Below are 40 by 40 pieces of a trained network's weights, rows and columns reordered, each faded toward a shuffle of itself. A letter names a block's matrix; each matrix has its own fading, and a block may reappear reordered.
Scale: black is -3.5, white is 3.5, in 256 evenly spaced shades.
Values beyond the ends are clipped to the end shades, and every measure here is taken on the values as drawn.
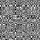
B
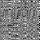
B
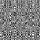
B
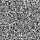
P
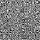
P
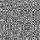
B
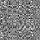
B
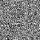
P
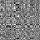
B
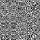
B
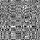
B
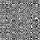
B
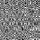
B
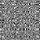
B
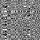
B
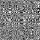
B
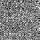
P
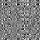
B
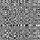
B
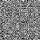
P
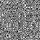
P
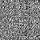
P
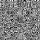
P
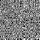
P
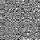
B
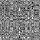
B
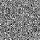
P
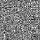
P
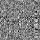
P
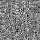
P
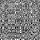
B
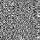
P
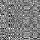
B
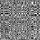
B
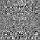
B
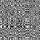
B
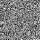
P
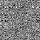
P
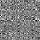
B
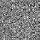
P
